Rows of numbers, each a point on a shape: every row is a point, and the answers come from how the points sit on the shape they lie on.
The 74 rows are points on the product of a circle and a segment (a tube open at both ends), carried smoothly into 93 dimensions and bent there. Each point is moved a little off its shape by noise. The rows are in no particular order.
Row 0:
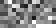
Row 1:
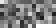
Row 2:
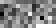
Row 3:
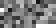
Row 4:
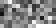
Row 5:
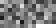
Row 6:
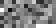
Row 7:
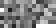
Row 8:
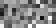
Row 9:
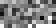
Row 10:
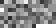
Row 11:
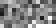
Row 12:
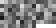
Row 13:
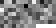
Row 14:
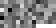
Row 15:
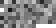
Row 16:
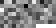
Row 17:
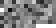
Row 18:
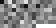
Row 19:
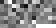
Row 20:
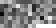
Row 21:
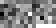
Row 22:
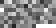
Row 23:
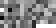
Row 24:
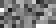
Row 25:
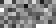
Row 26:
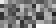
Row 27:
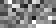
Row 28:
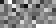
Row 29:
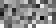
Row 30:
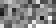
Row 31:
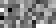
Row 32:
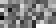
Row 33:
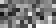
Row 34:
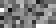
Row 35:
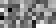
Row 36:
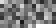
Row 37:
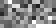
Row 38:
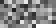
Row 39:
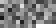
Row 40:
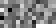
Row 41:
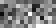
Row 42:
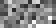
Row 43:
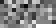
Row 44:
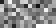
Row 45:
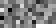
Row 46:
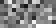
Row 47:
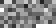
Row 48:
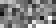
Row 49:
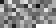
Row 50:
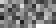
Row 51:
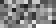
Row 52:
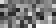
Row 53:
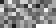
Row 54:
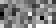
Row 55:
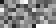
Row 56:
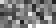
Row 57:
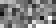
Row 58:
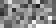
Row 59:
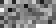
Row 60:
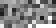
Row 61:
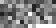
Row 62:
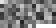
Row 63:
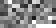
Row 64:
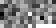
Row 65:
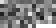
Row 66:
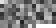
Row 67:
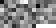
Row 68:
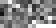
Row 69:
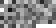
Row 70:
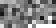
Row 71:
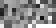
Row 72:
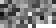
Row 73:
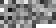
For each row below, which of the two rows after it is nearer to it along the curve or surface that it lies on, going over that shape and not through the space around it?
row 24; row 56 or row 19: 56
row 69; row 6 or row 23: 6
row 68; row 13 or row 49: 49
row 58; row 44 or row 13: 44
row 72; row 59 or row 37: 37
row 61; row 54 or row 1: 1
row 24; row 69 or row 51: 69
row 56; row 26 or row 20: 26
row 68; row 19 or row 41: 41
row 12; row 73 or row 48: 73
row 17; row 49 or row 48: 49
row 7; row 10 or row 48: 10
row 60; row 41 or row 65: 41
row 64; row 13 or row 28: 28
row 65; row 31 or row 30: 31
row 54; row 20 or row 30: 20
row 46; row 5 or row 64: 64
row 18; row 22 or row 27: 27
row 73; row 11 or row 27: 27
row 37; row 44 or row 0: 0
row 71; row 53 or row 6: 53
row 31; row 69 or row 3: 3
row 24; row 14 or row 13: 14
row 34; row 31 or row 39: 31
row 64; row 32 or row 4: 4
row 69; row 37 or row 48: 37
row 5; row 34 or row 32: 32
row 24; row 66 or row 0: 66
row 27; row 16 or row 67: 67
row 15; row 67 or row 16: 16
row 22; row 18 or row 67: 67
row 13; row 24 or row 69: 69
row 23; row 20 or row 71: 20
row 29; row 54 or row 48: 48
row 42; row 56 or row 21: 21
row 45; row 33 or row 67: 33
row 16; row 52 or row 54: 52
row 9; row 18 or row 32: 18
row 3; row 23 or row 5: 23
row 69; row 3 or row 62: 3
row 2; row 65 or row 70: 70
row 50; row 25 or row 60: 25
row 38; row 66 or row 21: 21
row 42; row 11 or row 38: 38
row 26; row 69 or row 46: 69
